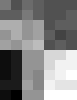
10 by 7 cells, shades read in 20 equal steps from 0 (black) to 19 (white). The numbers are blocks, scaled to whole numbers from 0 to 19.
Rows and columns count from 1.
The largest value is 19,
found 4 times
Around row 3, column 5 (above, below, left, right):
6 7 12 7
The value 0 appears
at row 10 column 2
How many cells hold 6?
10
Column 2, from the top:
6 7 13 13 11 2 2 2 2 0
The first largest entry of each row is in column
1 3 1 2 4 7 6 7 5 5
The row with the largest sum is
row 10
